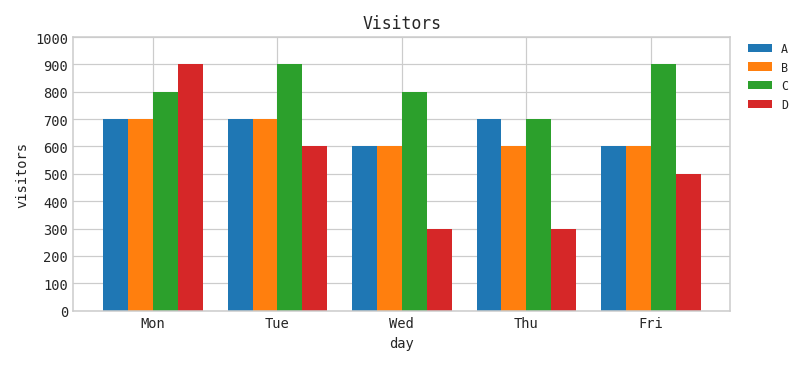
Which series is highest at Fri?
C
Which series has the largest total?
C
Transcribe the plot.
Title: Visitors
x-axis: day, ticks Mon Tue Wed Thu Fri
y-axis: visitors, ticks 0 100 200 300 400 500 600 700 800 900 1000
Legend: A, B, C, D
Values:
A: 700 700 600 700 600
B: 700 700 600 600 600
C: 800 900 800 700 900
D: 900 600 300 300 500
